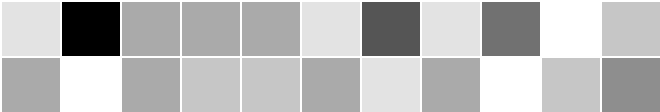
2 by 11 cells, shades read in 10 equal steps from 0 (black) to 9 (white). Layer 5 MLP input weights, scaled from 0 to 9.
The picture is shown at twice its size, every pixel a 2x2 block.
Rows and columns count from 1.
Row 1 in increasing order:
0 3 4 6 6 6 7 8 8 8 9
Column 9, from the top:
4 9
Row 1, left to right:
8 0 6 6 6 8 3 8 4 9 7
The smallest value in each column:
6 0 6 6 6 6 3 6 4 7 5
